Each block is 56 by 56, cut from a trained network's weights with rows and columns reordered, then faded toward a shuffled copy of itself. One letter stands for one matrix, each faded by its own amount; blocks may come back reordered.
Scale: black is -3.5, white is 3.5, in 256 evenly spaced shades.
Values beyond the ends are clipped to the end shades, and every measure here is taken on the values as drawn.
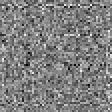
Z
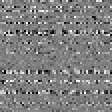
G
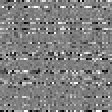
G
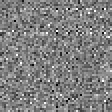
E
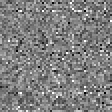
E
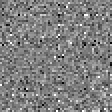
E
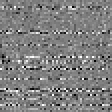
G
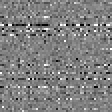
G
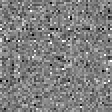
E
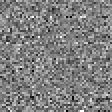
Z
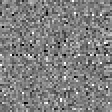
E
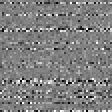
G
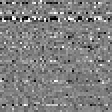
G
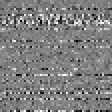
G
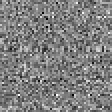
Z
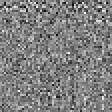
Z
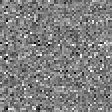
E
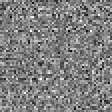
Z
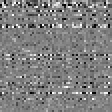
G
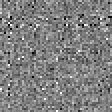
E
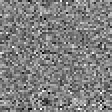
Z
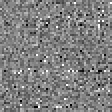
E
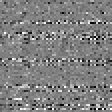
G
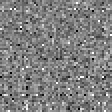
E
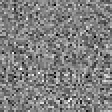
Z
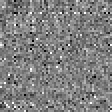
E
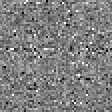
E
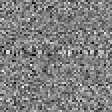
Z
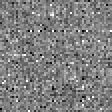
E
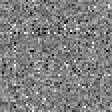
E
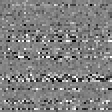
G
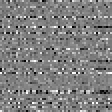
G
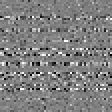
G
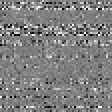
G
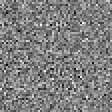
Z
